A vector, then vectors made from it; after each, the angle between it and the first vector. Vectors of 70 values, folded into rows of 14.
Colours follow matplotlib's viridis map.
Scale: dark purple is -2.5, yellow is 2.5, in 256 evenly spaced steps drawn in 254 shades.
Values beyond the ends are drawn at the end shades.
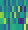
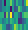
partly aligned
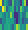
orthogonal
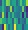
orthogonal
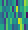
partly opposed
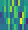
partly opposed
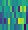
nearly opposite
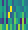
orthogonal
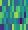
partly aligned
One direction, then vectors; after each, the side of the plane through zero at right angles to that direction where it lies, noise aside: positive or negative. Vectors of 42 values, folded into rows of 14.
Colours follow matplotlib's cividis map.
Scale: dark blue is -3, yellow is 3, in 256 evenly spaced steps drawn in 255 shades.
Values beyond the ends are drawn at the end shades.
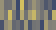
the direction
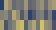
negative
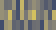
positive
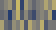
negative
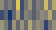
negative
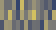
positive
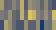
positive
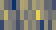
positive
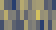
positive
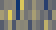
positive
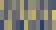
positive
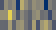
positive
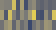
positive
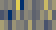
negative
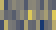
positive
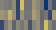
positive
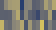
negative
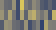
positive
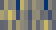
positive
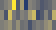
positive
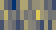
positive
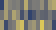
negative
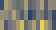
negative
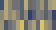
negative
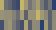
positive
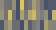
positive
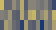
positive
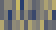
negative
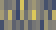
positive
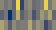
negative
